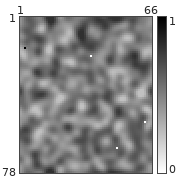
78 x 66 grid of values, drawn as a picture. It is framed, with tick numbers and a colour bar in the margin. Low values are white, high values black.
The texture is blotchy. No seam splits the table. Four lone cells stand out: one far higher and three far lower than their neighbours. The values follow a bell shape.
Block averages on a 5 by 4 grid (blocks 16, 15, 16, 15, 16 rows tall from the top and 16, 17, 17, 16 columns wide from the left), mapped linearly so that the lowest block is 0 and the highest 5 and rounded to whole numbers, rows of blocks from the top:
4352 / 1324 / 2030 / 1223 / 3243
